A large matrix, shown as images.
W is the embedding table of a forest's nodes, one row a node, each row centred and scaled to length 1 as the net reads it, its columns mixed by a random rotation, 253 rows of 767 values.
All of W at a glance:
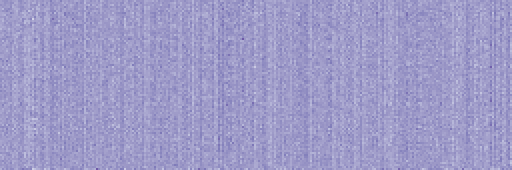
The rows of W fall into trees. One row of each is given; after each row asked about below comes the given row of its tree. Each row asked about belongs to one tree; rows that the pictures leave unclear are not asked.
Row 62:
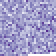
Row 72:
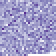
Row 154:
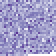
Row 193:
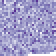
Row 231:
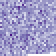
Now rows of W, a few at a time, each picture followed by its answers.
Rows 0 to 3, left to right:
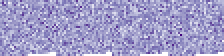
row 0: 193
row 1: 231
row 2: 154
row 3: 62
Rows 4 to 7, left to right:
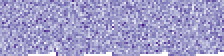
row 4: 72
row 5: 154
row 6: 231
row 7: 62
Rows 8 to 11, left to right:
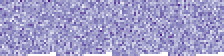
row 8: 231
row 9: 72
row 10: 193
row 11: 154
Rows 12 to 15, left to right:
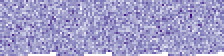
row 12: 62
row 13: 62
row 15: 231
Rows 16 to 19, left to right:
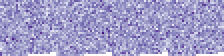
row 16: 154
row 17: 193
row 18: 72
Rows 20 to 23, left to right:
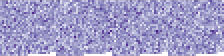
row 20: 72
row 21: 193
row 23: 72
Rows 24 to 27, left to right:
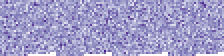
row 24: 72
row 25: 62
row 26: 231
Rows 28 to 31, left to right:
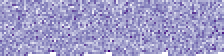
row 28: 62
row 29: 62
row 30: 193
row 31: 72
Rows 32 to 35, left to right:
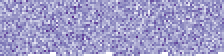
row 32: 62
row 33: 231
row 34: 62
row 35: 231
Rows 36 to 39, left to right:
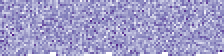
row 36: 62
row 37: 154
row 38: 62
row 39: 62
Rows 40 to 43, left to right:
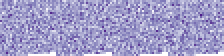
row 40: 154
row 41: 72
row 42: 72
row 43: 154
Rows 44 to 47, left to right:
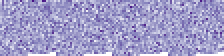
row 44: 193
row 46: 231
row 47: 193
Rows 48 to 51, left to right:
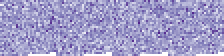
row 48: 62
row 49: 72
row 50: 193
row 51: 72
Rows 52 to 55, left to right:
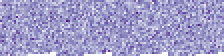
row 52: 154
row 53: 62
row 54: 72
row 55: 231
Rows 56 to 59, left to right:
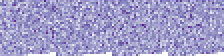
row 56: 193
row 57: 231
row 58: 231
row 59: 231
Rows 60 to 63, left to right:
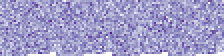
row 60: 72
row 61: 72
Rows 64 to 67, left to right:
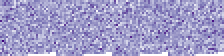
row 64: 154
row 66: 193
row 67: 72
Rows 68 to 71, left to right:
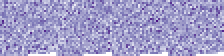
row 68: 72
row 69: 193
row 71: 193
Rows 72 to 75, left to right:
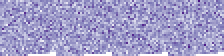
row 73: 193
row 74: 231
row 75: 231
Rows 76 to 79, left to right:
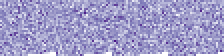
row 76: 231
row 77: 72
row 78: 154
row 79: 62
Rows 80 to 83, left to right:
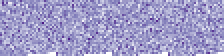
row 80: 193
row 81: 154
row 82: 72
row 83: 72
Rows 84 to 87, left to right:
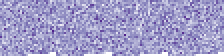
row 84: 193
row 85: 72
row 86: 62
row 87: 231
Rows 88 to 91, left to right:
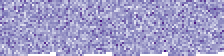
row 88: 231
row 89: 72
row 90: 62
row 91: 193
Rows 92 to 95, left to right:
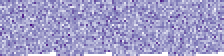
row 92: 231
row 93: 62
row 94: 231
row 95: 154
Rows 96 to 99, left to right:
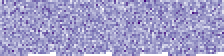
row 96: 193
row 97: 154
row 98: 193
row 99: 72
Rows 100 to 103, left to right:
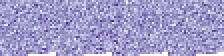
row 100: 72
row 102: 154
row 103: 72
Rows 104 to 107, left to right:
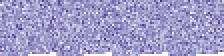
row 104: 62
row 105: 193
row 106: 231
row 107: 62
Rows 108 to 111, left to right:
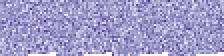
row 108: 72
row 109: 62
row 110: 154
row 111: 62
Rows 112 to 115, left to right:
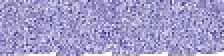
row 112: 154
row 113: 193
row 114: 231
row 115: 193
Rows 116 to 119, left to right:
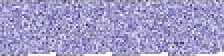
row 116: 62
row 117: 231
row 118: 62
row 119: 231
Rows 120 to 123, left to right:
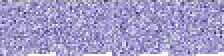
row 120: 72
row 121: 231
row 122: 72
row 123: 193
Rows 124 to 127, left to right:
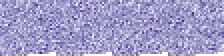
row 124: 72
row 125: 231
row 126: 72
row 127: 72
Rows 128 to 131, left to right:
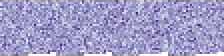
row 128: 62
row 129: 62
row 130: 72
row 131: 231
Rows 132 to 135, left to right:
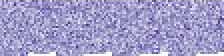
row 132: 193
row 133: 231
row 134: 72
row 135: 62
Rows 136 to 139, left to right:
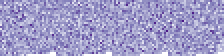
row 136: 231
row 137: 231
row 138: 193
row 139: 72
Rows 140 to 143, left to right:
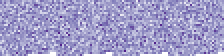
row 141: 62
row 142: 62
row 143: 231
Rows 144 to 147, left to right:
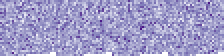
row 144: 231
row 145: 72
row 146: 154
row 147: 231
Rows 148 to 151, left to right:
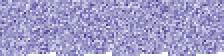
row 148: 72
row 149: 72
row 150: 193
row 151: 72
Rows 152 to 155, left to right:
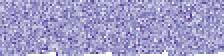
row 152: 72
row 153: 154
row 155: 231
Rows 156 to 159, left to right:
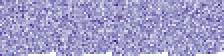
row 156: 231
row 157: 154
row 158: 154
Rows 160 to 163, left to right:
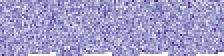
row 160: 62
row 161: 193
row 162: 193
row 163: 62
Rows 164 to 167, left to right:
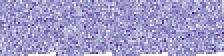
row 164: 72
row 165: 154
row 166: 62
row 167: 72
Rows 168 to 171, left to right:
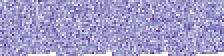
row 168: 62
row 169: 231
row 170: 72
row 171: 62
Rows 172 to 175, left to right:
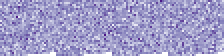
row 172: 231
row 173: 193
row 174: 231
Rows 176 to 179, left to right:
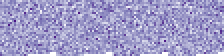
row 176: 72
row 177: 193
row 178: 62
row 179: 193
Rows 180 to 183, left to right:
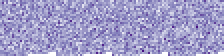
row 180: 193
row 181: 72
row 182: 154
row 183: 154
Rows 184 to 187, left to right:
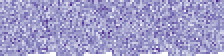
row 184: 72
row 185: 193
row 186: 72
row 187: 231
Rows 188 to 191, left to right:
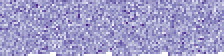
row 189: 231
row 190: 231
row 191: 154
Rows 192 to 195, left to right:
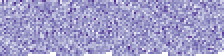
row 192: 193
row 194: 193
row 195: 72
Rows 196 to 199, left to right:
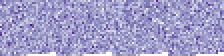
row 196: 231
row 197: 154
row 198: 193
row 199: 62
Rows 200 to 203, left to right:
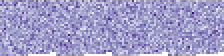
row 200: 193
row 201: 62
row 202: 231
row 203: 72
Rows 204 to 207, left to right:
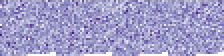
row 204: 231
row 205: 154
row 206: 193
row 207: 72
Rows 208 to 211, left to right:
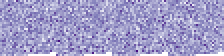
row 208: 154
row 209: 154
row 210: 154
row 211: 231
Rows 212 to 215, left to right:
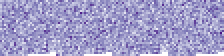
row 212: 72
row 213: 72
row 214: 72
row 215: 193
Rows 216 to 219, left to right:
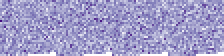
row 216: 154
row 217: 72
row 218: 154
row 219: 72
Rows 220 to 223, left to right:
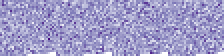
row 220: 193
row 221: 72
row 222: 72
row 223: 72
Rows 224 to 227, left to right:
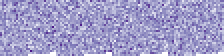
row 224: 193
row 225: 62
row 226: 72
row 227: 154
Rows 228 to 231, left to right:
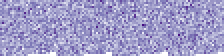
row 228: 72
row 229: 193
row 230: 231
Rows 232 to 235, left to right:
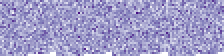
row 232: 72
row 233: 193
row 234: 72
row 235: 193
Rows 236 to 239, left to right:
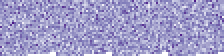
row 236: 231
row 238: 231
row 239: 62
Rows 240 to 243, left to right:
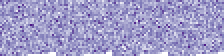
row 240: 231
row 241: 154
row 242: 193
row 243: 231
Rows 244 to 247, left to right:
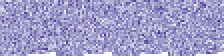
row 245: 193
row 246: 193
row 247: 72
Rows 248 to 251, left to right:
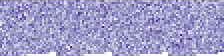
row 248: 231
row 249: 193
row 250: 72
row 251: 62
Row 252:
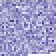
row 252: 62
